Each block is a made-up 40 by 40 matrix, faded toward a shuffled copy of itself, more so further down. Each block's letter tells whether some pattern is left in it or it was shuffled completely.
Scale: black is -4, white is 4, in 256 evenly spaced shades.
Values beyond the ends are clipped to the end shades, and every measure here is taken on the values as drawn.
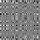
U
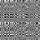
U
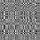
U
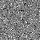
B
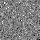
B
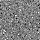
B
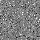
B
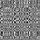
U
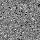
B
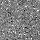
B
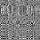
U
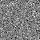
B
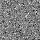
B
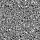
B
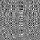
U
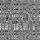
U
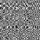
U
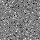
B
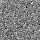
B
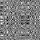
U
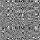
U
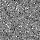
B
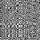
U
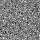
B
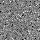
B
